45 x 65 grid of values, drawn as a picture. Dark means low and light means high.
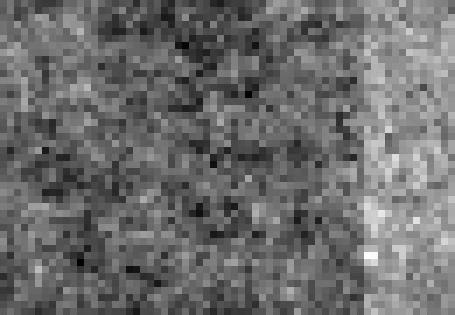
Overall the values sit about 40% of the way up the scale. The top middle is the ninth with the lowest average. The field is mottled with small blotches. There are no regular stripes. The right part is higher, past a seam about 80% of the way across.
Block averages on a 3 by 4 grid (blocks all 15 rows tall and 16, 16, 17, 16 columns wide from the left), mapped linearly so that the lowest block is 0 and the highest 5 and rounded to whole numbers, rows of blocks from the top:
2 0 1 5
1 1 1 5
1 1 1 5
